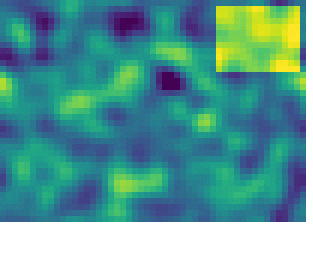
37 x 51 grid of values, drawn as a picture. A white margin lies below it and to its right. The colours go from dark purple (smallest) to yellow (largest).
Ninth with the highest average: top right. Odd patch: higher, in the top right. Grain: blotchy. Mirror symmetry: none.
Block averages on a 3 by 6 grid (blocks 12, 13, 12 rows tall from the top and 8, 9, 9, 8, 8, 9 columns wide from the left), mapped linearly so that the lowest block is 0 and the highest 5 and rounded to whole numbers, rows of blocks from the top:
010245 / 221121 / 212121
